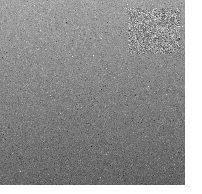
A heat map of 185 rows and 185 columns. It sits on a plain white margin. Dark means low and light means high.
No row or column stands out. There is an overall slope up to the top. The top right is the roughest part. An odd patch, rougher than its surroundings, sits in the top right.
